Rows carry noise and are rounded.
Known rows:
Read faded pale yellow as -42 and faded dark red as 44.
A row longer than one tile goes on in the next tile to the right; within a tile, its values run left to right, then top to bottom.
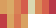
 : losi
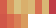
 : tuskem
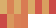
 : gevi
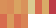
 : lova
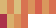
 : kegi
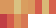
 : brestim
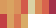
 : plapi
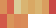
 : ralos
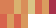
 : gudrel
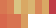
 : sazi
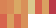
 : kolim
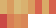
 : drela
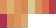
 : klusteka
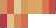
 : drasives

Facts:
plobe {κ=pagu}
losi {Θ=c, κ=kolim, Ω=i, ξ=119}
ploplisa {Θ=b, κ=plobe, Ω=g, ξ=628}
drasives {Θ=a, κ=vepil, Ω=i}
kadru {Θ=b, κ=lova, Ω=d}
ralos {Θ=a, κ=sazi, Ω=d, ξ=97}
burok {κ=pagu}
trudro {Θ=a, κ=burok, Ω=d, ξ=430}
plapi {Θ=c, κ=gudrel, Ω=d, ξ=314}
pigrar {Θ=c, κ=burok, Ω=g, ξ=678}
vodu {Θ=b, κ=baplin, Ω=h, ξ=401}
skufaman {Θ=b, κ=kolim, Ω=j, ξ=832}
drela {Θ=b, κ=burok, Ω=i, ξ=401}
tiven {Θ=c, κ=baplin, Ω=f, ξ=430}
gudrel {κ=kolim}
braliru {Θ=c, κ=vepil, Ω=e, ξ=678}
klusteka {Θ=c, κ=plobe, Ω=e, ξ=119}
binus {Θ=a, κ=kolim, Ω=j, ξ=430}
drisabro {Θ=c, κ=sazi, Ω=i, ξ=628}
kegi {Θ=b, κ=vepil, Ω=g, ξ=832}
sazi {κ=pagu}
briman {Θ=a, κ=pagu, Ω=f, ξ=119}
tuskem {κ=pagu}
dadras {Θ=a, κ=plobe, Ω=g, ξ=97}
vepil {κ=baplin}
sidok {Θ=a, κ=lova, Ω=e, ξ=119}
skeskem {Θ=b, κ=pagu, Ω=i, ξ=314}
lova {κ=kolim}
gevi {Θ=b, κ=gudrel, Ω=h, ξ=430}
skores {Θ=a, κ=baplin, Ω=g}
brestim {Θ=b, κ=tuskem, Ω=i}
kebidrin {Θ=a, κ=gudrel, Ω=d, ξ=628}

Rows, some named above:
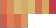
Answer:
pagu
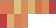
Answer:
vepil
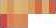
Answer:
drela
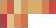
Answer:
drasives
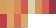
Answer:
plapi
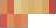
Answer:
ralos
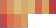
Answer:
plobe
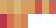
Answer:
ploplisa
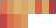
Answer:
plobe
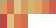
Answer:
skores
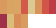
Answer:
braliru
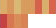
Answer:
skeskem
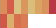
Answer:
kebidrin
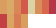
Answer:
losi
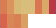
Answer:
burok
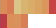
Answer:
dadras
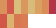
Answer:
kebidrin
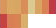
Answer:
drisabro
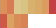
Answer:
trudro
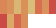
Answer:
baplin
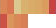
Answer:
briman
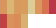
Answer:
pigrar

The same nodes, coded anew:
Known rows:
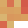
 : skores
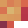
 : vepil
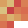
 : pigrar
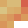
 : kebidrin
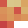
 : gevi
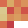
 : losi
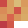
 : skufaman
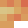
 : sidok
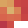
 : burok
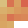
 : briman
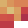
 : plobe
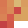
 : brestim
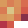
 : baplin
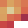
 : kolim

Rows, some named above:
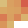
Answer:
trudro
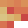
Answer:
braliru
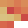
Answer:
braliru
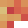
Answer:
drisabro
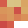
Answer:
gevi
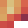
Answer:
gudrel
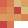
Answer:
vodu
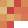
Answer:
pigrar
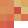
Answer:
ploplisa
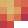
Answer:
sazi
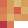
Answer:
kegi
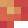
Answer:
burok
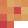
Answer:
drela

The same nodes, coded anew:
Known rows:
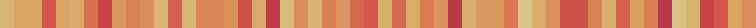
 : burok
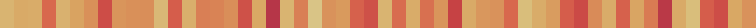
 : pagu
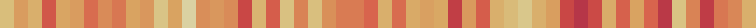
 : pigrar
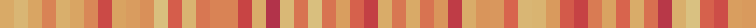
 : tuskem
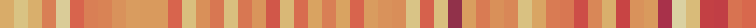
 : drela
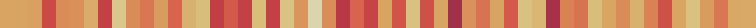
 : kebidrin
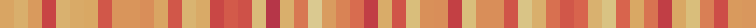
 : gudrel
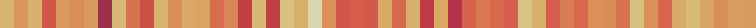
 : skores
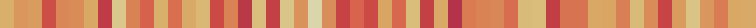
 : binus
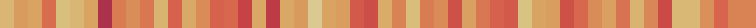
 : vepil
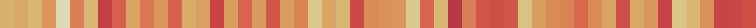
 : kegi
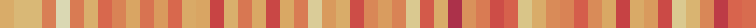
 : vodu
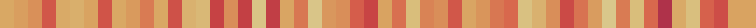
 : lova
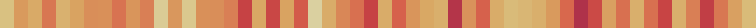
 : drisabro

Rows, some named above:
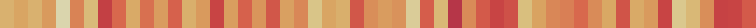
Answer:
kegi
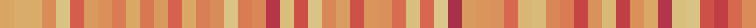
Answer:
ploplisa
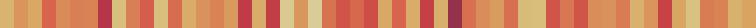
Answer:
briman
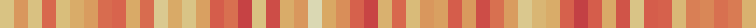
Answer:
tiven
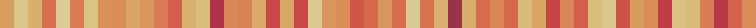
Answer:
gevi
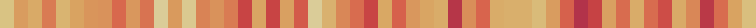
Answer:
drisabro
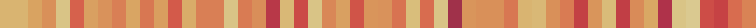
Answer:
ploplisa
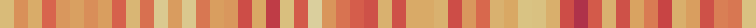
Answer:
klusteka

